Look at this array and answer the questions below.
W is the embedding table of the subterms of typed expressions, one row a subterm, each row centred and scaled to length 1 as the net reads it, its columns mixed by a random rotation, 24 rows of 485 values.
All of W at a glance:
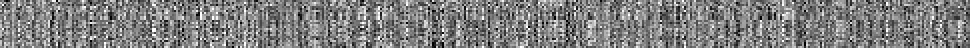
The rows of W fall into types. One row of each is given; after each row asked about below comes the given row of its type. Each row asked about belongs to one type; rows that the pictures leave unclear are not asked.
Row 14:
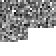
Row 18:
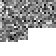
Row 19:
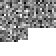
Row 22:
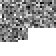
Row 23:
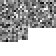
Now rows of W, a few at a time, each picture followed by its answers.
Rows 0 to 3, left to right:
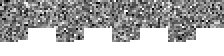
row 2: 14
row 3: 18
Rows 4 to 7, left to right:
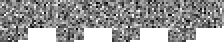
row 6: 19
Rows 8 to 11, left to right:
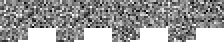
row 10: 22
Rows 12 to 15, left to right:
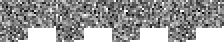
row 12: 22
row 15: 14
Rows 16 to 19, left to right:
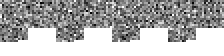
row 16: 22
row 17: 14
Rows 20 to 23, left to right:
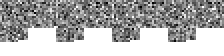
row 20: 22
